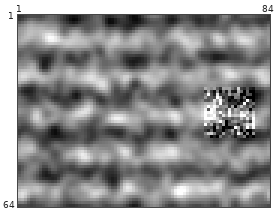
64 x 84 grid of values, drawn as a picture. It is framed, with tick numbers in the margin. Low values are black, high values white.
The values follow a bell shape. Horizontal stripes repeat 5 times down the table. In the middle right lies a patch that is rougher than the rest. The middle right is the roughest part.
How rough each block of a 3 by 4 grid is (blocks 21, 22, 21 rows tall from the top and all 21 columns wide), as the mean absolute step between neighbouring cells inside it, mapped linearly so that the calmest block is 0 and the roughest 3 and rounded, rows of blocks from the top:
0000
0003
0000
